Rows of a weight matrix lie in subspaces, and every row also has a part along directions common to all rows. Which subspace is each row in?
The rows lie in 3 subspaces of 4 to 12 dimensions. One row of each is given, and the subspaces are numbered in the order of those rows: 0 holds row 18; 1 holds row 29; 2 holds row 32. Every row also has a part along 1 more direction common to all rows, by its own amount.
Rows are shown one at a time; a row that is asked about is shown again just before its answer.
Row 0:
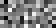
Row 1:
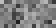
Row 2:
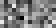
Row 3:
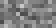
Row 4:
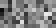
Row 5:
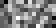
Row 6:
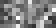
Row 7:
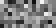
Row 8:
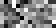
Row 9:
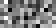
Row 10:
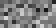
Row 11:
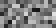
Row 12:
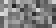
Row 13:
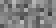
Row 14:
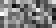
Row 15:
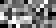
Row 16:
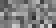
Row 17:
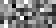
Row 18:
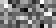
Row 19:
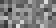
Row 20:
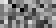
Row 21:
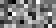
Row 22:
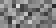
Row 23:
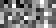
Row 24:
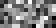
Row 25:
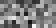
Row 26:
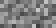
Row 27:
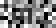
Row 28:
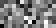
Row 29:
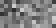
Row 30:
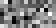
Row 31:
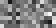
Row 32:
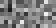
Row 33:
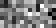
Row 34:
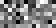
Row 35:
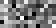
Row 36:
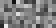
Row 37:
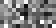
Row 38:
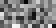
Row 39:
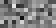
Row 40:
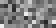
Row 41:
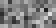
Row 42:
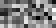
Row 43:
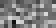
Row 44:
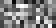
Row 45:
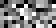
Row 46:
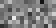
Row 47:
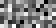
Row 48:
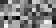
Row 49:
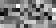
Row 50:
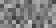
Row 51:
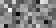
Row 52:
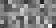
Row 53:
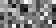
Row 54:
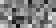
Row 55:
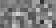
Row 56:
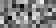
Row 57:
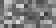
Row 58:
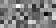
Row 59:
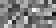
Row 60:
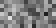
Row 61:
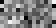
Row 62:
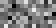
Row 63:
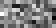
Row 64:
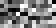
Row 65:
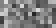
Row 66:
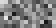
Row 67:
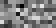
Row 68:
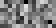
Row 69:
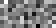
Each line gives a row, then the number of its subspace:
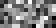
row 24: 2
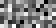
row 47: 2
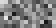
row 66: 0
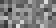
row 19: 2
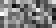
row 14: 1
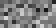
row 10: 2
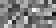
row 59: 1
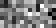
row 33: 0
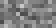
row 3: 1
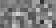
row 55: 0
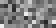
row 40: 0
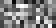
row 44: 0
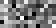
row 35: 2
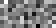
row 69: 2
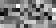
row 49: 1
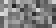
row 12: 1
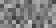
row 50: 0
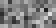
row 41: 2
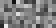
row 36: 0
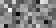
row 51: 0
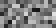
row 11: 1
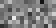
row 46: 0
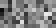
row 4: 2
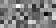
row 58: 1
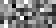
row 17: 0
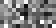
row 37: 0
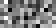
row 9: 2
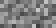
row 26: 2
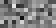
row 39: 0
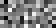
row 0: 2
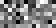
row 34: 0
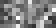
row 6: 2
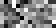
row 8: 0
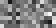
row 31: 0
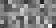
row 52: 0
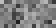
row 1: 0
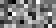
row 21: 0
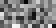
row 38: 0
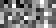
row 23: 0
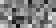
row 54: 2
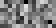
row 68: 0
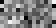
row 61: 0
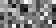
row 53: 0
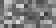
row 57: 0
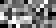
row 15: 2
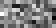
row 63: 1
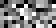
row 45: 2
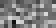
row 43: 0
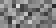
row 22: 1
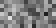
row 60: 1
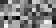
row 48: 0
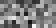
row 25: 0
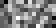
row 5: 2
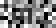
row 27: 2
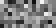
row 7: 0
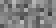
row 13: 0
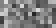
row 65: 1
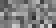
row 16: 0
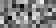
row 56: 1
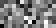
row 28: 0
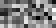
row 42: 1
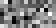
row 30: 2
